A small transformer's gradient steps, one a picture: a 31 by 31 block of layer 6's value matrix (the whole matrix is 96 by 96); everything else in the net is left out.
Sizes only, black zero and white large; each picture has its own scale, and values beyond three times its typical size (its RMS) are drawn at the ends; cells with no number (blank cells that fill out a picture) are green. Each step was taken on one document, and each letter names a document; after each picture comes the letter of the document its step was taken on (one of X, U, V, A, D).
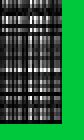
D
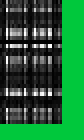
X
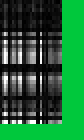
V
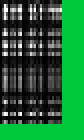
V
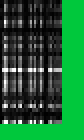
V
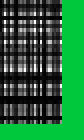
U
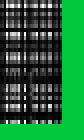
X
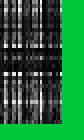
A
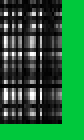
V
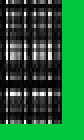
X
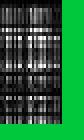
D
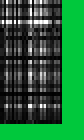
D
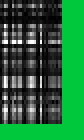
V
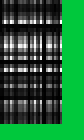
U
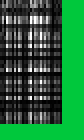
D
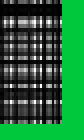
U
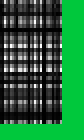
U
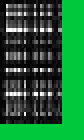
X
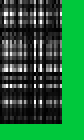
U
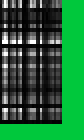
V
